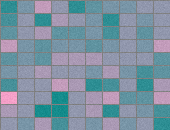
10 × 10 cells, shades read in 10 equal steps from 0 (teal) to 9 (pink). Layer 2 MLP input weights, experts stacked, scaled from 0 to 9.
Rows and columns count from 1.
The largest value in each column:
9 5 7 7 6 6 7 5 5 7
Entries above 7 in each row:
0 0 0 0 0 0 0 1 0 0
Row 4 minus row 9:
1 -1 3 4 -1 -3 3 0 0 5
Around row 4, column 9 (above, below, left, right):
3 5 5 7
